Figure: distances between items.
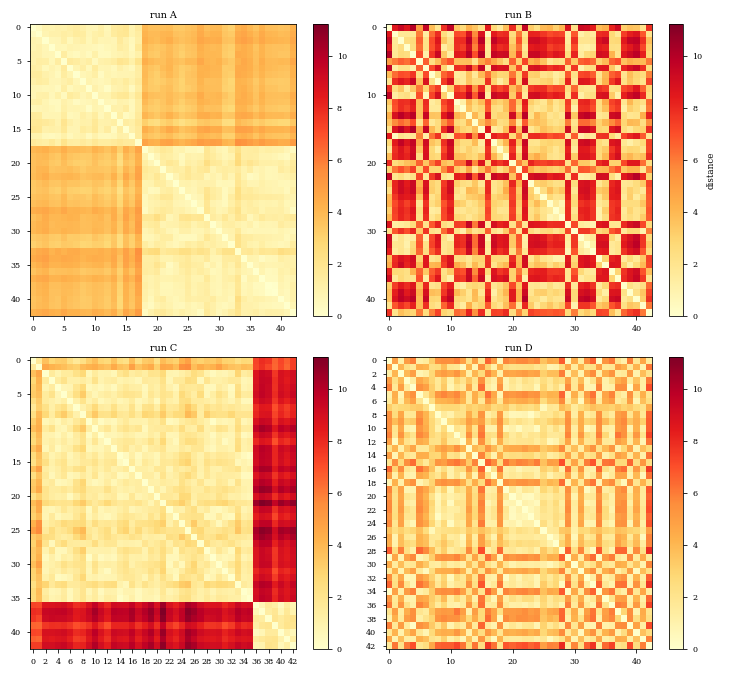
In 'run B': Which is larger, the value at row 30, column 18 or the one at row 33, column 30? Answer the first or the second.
the second
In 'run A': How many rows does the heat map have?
43
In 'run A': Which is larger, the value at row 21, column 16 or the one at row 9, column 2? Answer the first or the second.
the first
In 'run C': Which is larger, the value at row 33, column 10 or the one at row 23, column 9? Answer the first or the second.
the first
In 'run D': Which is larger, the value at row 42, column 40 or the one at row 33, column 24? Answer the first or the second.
the first
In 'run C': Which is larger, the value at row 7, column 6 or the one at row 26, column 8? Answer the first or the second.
the second
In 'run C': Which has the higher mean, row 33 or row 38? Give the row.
38
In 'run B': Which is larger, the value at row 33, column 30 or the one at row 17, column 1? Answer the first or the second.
the second
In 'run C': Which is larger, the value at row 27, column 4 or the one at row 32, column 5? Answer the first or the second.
the first
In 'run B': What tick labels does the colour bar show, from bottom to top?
0, 2, 4, 6, 8, 10
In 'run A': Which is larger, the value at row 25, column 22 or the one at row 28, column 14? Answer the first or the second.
the second
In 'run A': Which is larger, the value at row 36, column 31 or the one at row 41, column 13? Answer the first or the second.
the second
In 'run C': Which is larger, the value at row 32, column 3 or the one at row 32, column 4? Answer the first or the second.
the first
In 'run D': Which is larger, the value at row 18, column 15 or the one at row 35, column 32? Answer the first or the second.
the first
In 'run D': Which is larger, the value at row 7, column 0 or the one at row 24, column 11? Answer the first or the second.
the first
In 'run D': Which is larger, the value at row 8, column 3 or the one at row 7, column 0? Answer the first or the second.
the second
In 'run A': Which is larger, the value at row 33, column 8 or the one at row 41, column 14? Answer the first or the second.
the first
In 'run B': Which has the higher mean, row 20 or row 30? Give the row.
20
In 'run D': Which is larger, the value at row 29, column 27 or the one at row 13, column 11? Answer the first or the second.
the second
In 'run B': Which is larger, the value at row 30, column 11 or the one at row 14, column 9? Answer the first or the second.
the second
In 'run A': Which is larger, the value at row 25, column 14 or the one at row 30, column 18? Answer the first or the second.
the first
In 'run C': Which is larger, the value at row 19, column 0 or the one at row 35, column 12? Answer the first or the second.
the first
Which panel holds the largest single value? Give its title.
run C
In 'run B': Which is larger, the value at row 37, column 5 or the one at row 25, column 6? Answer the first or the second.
the second
